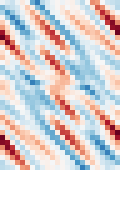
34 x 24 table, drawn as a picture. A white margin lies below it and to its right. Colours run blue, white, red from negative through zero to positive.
Seam: none. Grain: diagonal, down to the right. Slope: none. Symmetry: a half turn.
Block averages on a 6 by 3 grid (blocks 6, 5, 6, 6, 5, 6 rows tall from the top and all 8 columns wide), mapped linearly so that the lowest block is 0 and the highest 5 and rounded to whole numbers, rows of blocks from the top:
125
434
130
031
434
521
